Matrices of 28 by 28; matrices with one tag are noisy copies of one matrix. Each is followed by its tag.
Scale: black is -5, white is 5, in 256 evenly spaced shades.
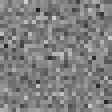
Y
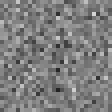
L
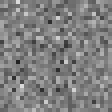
L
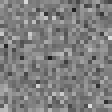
Y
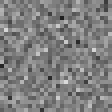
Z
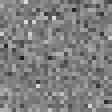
Y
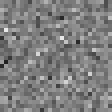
Z
